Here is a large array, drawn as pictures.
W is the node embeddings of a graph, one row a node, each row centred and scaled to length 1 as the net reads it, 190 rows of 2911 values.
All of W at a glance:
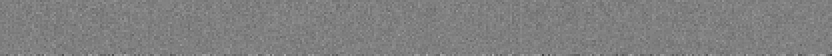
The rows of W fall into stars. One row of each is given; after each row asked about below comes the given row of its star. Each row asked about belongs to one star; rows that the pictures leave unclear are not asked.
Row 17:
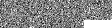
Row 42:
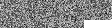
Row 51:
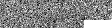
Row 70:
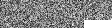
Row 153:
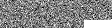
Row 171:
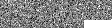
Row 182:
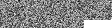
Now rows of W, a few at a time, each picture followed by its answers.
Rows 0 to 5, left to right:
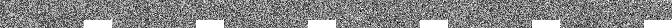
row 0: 51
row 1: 153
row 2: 182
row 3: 51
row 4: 171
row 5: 153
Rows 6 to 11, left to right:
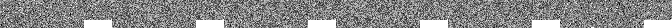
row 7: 42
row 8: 70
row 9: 171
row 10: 182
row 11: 17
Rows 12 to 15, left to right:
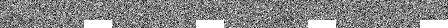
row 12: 171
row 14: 17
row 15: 153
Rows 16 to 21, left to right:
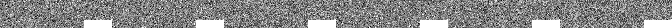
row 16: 51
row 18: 70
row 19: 17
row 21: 17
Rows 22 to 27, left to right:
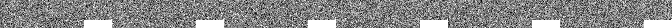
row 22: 51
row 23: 51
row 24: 51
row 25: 171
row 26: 182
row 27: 51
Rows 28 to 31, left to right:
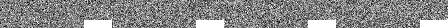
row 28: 70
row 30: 51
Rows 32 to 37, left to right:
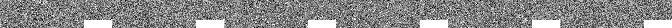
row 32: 153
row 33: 153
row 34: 17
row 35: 42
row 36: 70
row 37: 153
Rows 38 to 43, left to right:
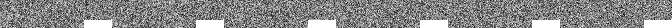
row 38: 17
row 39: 153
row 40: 17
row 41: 182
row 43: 70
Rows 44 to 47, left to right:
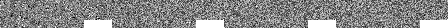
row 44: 42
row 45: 70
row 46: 182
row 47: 42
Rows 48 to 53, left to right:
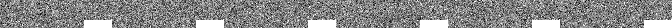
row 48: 51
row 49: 182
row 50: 182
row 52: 153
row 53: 182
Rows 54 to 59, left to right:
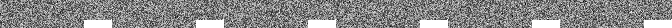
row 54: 182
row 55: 42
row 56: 17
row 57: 17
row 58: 17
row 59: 153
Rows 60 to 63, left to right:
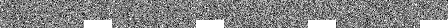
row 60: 42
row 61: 42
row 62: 153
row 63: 171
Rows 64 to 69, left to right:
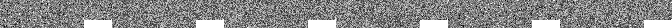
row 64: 70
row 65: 42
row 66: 17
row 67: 51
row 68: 42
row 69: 171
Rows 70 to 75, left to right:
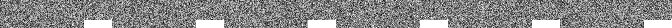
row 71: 17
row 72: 51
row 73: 51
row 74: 17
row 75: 171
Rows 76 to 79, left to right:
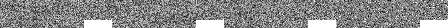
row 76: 153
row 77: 51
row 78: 42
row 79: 42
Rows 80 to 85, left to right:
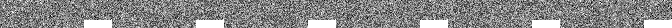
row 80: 153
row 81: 51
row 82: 70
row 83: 42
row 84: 182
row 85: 153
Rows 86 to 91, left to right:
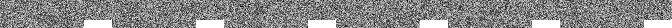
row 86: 51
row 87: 182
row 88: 153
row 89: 51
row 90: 171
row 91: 42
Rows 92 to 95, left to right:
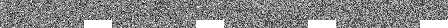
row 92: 182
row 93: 182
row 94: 51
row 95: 182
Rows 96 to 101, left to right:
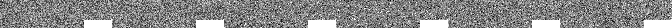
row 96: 70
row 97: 153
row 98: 182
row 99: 42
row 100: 153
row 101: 51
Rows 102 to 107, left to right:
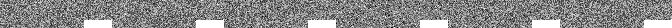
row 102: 70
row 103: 17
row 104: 182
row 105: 171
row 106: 70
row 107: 17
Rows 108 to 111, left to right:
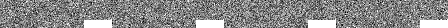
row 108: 153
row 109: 171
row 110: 171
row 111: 70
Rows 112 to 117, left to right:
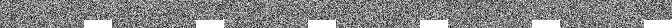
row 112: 42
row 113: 182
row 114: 153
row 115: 70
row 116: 17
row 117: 42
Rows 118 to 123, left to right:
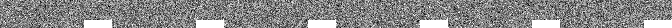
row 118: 153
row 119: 182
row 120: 17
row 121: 51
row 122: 182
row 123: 182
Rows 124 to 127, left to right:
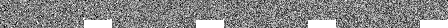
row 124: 70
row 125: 171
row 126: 42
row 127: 171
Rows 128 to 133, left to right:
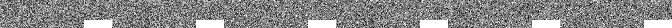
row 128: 42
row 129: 153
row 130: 171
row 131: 153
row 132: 182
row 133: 153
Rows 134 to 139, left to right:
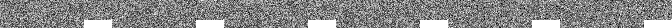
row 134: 70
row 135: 153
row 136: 153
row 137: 182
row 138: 153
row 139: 171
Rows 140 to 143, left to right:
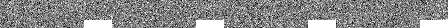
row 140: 51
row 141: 17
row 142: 153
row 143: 70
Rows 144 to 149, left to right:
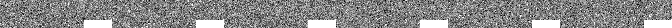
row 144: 51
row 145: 171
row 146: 51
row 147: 17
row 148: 171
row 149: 182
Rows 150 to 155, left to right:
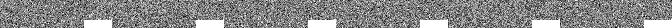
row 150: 182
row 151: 51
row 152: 70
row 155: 171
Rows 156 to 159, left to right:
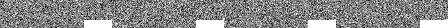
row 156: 171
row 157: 17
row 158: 51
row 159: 70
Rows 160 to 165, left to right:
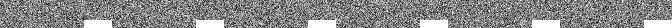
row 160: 51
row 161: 171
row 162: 51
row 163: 153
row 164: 70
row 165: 171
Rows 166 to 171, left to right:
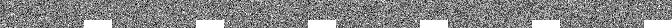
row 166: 51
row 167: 42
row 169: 153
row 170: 182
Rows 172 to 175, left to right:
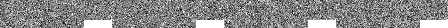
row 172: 51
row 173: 42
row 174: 153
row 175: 42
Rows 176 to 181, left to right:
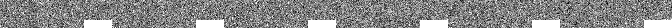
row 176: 153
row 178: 182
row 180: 153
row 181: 70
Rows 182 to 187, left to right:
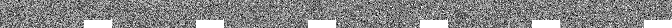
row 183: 153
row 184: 171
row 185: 182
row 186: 182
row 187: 42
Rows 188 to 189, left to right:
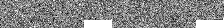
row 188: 171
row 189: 17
